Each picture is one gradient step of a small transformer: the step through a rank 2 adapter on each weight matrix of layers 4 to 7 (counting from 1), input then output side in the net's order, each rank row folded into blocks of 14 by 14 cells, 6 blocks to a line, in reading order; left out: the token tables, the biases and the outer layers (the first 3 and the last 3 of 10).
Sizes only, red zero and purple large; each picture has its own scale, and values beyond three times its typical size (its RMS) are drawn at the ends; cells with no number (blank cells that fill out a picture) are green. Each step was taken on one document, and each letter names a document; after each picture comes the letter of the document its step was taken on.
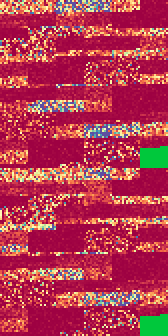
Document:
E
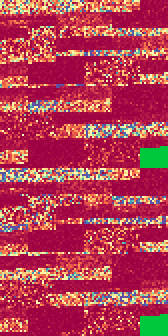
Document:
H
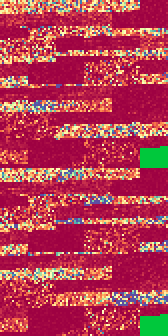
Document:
H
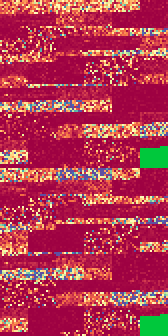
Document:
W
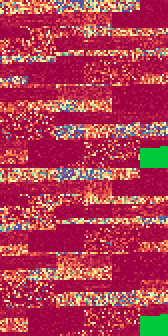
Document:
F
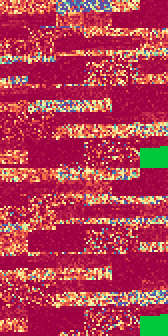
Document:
E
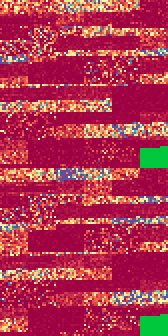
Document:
W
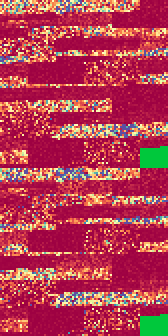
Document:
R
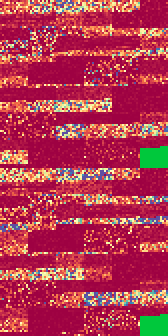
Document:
W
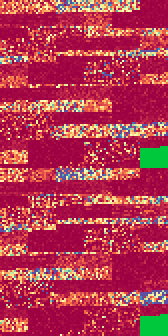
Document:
F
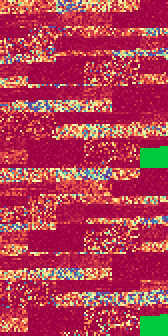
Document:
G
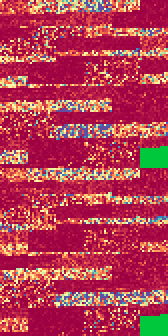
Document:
R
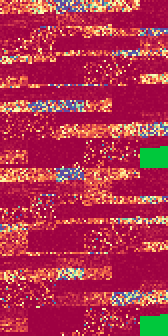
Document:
W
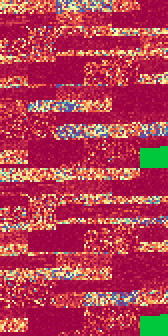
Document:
H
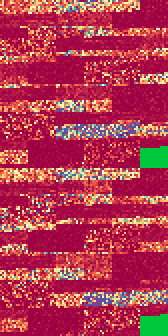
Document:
F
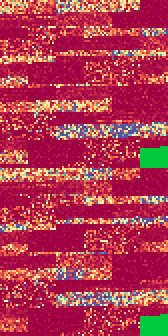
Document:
F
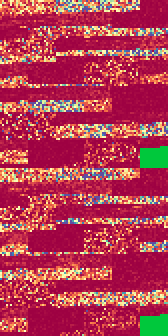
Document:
H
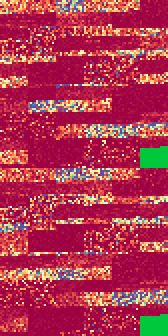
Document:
W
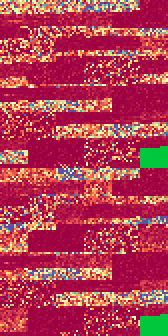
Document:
G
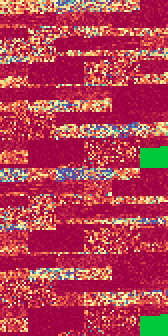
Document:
H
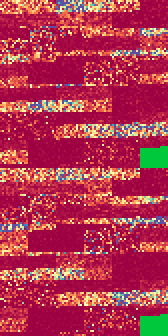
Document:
W
